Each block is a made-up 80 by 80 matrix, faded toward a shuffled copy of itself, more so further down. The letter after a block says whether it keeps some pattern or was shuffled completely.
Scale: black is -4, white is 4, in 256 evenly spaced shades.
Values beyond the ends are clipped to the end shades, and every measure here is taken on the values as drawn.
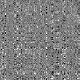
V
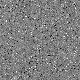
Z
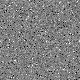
Z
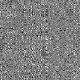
V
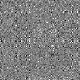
V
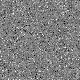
Z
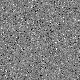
Z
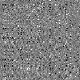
V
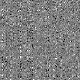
V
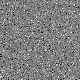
Z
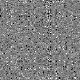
V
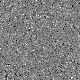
Z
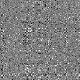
V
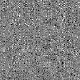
V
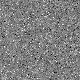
Z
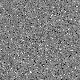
Z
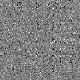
V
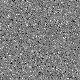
Z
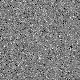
Z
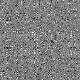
V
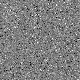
Z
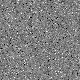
Z
